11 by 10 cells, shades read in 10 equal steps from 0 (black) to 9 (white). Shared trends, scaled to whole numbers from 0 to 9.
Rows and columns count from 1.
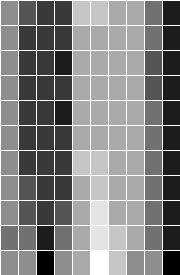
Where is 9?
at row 11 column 6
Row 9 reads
5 3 2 3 6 8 6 6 4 1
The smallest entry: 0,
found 2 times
